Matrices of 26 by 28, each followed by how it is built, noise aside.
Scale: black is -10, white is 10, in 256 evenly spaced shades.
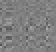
low rank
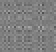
low rank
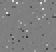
sparse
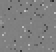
sparse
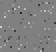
sparse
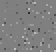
sparse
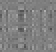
low rank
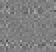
low rank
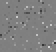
sparse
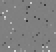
sparse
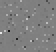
sparse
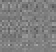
low rank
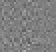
low rank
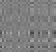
low rank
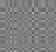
low rank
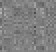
low rank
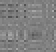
low rank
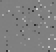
sparse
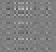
low rank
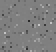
sparse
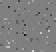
sparse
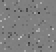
sparse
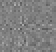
low rank
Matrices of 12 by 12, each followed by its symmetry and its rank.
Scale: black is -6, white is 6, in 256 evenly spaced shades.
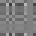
neither, rank one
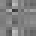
neither, rank one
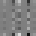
neither, rank one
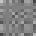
symmetric, rank two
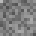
symmetric, full rank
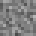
antisymmetric, full rank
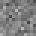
antisymmetric, full rank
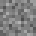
antisymmetric, full rank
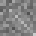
symmetric, full rank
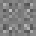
symmetric, rank two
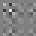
symmetric, rank two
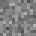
neither, full rank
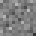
symmetric, full rank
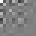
symmetric, rank two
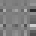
neither, rank one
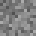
symmetric, full rank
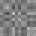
symmetric, rank two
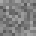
neither, full rank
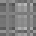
neither, rank one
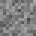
neither, full rank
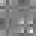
symmetric, rank two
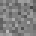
antisymmetric, full rank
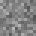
neither, full rank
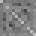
symmetric, full rank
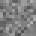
antisymmetric, full rank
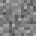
neither, full rank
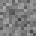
symmetric, full rank
